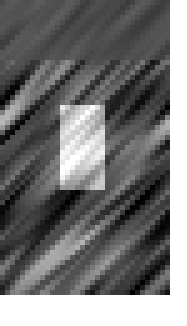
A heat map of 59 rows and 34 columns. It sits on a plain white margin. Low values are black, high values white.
Seam: horizontal, 20% of the way down, the top part calmer. Ninth with the highest average: centre. Histogram: skewed, a long tail of high values. Odd patch: higher, in the centre. Roughest part: centre. Ninth with the lowest average: bottom right. Slope: none.
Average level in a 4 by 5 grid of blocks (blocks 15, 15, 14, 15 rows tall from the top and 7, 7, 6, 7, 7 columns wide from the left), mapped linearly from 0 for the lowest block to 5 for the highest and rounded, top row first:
1 1 1 1 1 / 1 2 5 1 1 / 0 2 4 2 0 / 1 2 2 1 0
